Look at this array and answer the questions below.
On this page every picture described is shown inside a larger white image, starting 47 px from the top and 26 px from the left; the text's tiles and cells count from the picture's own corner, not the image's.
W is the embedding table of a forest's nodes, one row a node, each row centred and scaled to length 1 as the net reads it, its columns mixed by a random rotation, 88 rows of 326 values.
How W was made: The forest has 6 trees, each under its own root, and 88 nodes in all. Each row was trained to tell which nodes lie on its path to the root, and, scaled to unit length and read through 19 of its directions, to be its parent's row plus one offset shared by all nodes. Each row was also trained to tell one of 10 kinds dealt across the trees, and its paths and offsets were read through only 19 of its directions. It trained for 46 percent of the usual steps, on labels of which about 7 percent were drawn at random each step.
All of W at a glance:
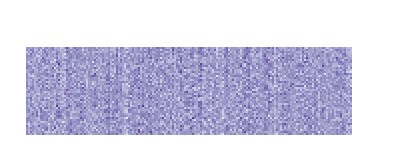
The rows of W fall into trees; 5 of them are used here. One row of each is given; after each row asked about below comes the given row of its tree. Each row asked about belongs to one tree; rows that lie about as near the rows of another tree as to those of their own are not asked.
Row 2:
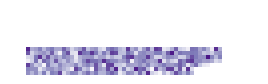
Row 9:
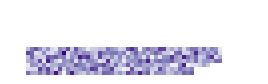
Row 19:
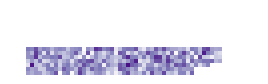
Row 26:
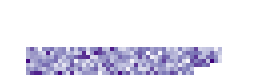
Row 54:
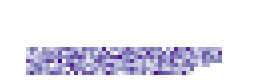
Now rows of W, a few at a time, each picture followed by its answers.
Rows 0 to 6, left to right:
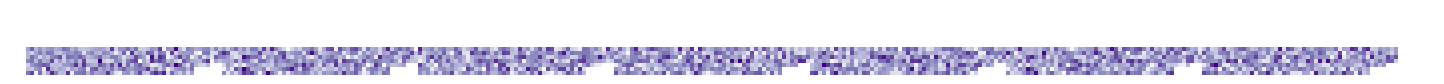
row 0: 19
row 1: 2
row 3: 26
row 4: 19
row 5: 2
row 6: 26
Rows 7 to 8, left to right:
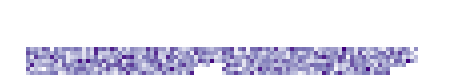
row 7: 2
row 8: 26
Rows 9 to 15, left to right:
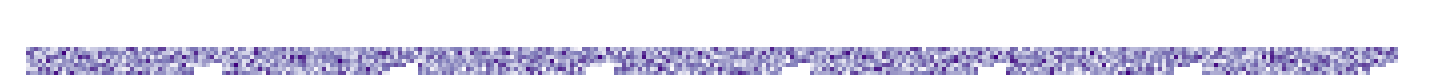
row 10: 26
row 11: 2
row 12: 54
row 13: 9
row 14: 26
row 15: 2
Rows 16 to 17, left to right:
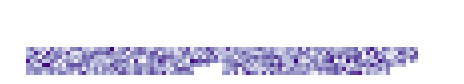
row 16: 19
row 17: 19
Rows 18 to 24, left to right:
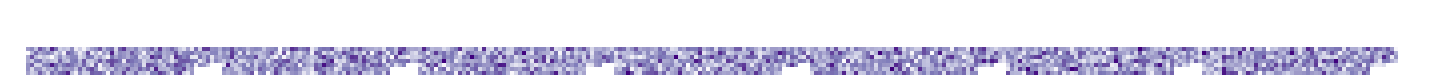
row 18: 19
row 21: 26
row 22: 2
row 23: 19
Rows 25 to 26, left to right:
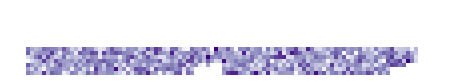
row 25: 2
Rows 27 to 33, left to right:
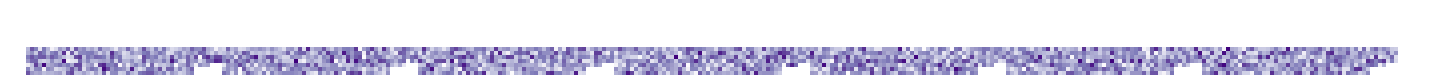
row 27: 9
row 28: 19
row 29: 54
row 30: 26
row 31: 2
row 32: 2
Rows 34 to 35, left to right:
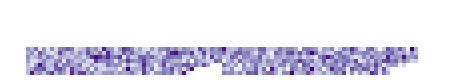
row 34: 54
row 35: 2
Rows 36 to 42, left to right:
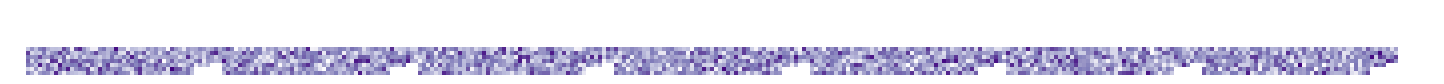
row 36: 2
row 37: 9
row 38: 19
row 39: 2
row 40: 9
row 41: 26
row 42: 26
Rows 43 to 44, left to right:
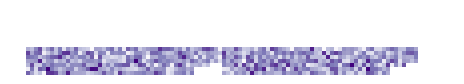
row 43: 19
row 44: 2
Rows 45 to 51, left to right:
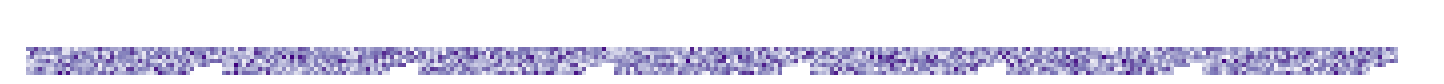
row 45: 54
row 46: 26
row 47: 54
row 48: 19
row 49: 2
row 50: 26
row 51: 54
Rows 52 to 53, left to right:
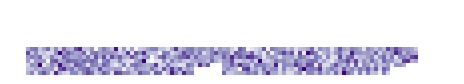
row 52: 26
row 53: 2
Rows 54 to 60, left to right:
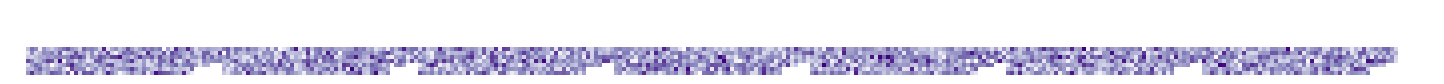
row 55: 19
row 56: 26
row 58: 26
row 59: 26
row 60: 19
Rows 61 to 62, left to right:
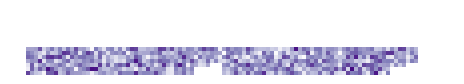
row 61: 19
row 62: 19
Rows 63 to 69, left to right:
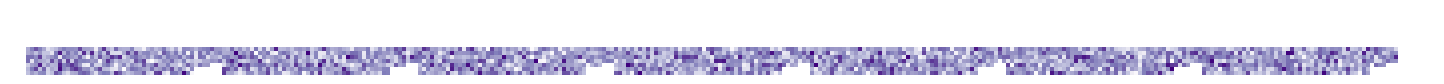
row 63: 54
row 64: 19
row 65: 9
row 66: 19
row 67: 2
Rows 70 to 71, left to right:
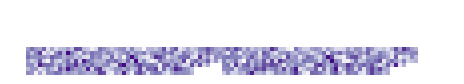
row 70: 19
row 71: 19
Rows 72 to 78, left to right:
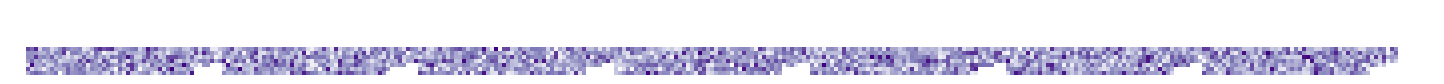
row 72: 9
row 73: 54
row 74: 26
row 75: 2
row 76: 26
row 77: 54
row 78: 19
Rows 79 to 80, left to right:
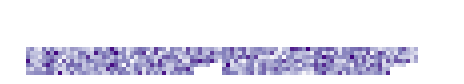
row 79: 2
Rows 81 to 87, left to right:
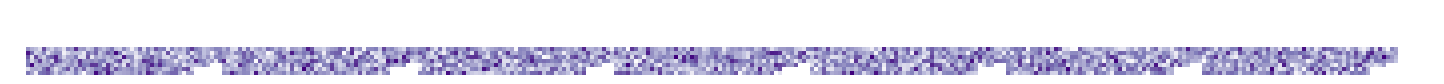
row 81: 2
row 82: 2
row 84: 26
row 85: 9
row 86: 19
